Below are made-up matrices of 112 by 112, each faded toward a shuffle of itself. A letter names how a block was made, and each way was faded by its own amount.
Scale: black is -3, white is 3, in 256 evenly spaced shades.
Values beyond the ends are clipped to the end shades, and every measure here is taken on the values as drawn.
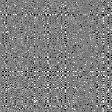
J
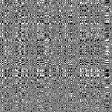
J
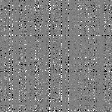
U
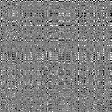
J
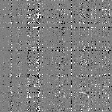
U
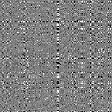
J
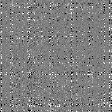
U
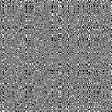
J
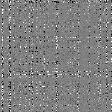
U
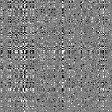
J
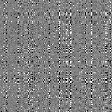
J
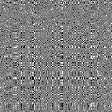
J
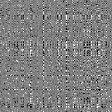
J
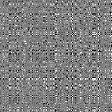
J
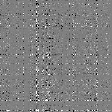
U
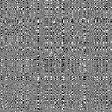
J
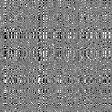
J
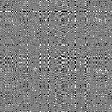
J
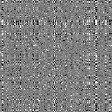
J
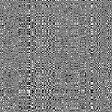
J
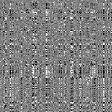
J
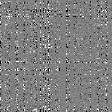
U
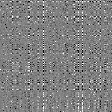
J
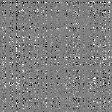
U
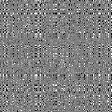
J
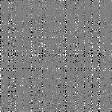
U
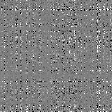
U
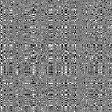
J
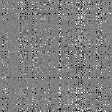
U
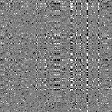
J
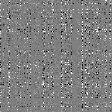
U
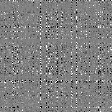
U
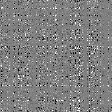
U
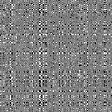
J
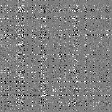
U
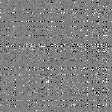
U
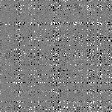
U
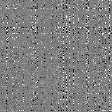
U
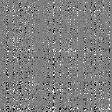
U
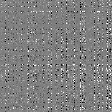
U
